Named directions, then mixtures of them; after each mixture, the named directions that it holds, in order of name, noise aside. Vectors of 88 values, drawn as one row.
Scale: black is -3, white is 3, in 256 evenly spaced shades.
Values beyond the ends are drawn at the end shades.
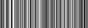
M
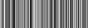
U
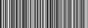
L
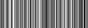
M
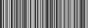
L, M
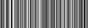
M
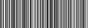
L, U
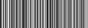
L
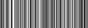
M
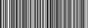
L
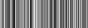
U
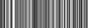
M, U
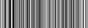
M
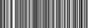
M, U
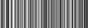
L, M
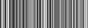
L, M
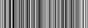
M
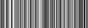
M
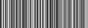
L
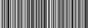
L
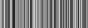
U
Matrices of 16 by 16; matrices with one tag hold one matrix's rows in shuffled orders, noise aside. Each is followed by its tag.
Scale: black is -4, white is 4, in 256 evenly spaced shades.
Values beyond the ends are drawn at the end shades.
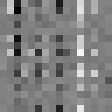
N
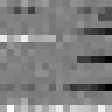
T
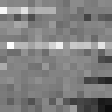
T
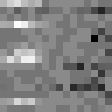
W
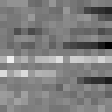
T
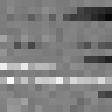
T
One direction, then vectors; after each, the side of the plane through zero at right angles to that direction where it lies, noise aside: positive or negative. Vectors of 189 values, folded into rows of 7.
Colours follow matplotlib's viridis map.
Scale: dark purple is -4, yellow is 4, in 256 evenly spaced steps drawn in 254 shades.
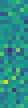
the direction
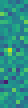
negative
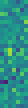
negative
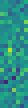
negative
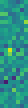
negative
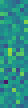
negative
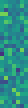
negative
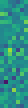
negative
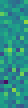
negative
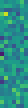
negative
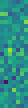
negative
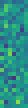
negative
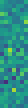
negative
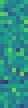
negative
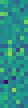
negative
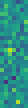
negative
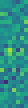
negative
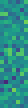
negative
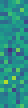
positive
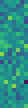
positive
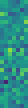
negative
